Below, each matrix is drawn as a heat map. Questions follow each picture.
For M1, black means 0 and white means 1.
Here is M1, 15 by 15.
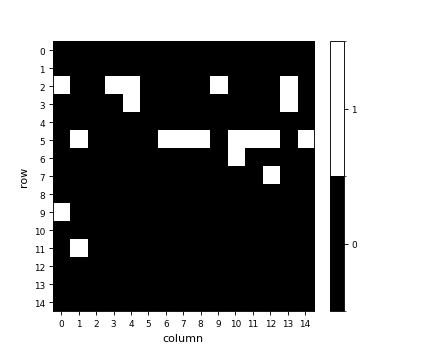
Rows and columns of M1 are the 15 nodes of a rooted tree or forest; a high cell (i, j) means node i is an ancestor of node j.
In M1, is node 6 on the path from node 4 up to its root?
no
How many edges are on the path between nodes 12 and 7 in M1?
1
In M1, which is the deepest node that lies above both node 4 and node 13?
3
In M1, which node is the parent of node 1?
11
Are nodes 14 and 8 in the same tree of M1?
yes
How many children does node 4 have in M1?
0
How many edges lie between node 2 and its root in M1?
0
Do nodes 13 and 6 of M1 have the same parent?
no
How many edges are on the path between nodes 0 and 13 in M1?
4
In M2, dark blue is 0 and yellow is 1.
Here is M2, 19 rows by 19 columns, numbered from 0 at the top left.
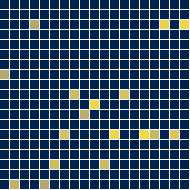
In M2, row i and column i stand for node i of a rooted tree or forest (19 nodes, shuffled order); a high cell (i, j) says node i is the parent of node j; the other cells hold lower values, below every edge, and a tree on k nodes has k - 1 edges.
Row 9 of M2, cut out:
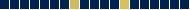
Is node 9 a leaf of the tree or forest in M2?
no
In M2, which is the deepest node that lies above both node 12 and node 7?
9
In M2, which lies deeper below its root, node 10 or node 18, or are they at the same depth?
node 10
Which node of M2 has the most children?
13
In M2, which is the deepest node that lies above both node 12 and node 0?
9
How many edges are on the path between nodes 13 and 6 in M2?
1
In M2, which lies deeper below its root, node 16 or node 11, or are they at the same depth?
the same depth
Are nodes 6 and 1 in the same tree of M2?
no
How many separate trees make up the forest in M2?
2
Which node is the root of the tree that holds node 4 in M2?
2
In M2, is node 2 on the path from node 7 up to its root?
yes
